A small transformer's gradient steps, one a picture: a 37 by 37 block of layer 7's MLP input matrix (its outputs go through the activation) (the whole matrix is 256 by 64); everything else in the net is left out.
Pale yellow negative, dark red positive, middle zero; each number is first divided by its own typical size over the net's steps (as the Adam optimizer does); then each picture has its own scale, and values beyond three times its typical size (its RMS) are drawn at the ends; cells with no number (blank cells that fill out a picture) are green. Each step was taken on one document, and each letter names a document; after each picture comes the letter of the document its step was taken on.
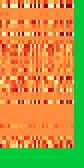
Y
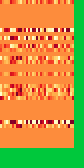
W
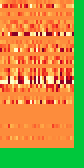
Y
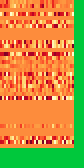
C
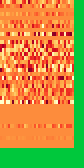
Y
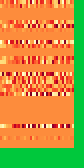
C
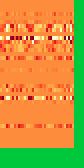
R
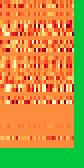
Y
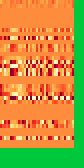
W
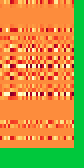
W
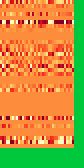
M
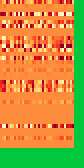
M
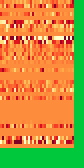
M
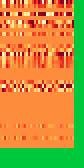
M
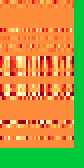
W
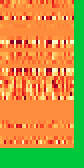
C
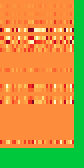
R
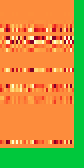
R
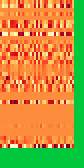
Y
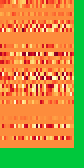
C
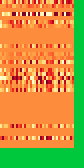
C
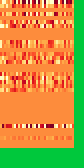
C
